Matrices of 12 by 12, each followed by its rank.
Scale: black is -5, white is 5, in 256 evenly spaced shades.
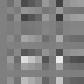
one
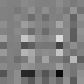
two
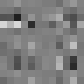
two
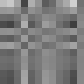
one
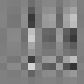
one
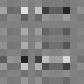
one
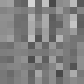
two
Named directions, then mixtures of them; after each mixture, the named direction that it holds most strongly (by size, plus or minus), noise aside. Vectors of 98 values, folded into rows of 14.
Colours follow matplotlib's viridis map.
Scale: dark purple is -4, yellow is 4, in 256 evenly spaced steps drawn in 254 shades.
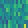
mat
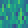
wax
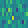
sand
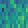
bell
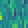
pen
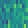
mat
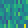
mat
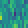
pen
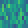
wax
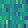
mat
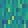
sand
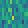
sand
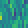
pen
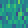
wax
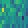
bell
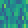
wax
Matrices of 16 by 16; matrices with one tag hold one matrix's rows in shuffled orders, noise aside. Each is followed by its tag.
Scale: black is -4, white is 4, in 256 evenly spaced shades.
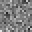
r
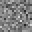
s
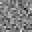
s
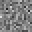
r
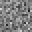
r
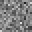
s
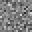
s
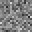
r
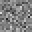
r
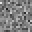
r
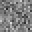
r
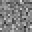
s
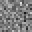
s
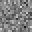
s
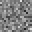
s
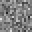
r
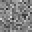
r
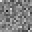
r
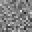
s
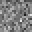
s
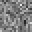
s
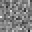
r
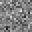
r
